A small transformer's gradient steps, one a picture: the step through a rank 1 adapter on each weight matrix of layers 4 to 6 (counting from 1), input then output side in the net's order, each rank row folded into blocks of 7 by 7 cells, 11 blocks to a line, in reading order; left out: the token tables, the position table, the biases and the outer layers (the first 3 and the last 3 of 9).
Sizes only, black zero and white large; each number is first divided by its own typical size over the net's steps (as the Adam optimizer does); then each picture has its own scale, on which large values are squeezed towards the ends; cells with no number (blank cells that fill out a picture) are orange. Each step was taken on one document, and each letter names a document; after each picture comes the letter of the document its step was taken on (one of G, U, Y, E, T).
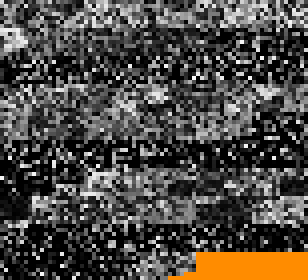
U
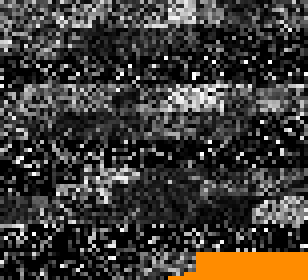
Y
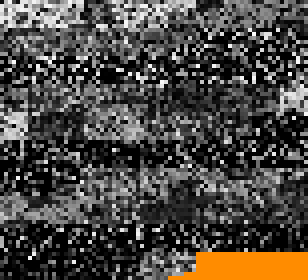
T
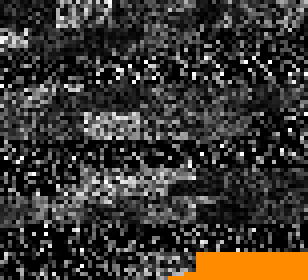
Y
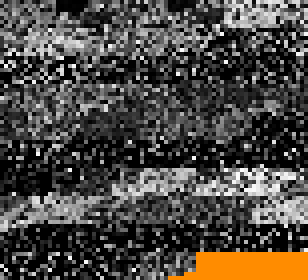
T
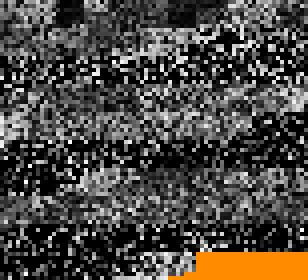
T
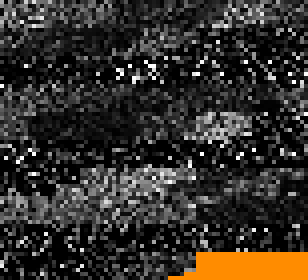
Y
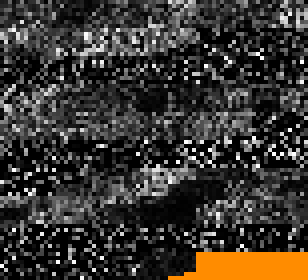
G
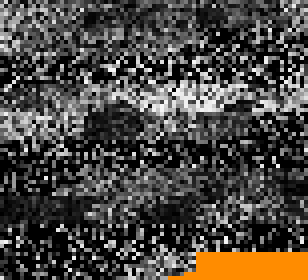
U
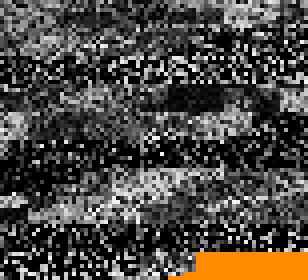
T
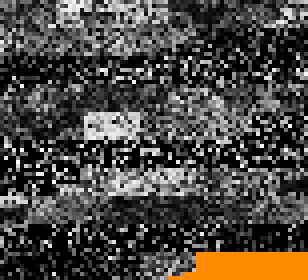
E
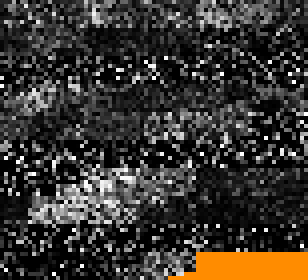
Y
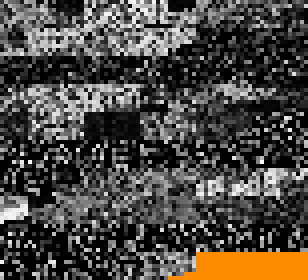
U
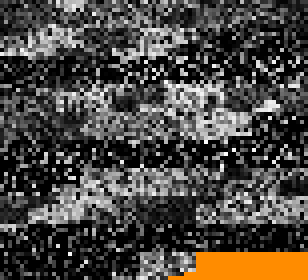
T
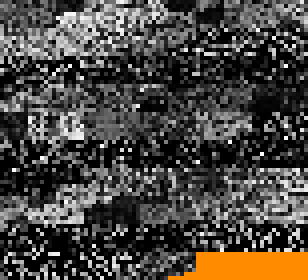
E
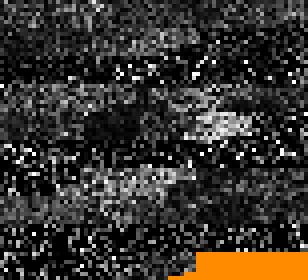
Y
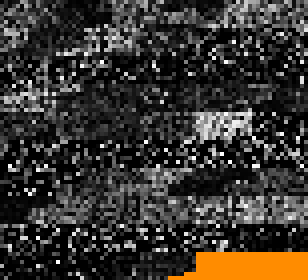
G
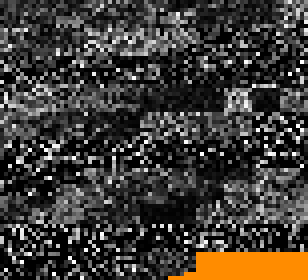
G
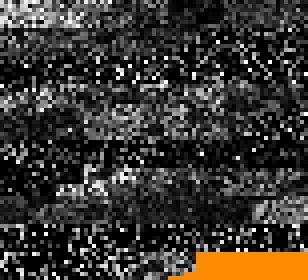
Y
